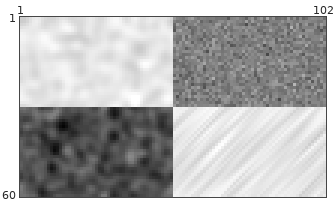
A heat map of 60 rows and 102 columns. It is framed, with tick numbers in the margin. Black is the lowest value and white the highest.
It is made of 2 by 2 panels. Panel 1,1: very high, blotchy, faint in contrast. Panel 1,2: middling, fine-grained. Panel 2,1: low, blotchy. Panel 2,2: very high, slanting up to the right, faint in contrast.
